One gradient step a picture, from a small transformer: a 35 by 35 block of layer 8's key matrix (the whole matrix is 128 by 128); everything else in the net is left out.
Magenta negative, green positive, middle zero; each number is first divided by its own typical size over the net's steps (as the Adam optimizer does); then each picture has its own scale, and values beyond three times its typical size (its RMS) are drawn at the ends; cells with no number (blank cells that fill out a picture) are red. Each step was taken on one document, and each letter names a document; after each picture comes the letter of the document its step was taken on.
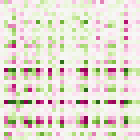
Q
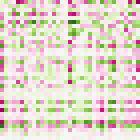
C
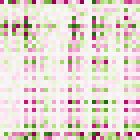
C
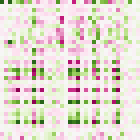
Q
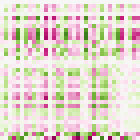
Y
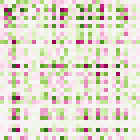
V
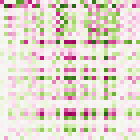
V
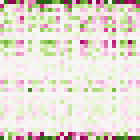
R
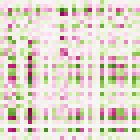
V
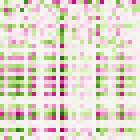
V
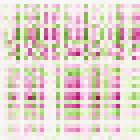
Y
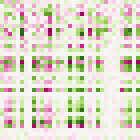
C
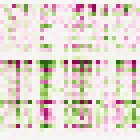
C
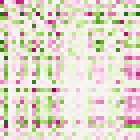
R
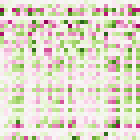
C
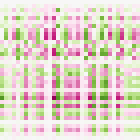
Y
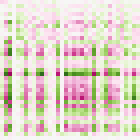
Y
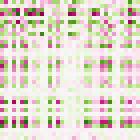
C
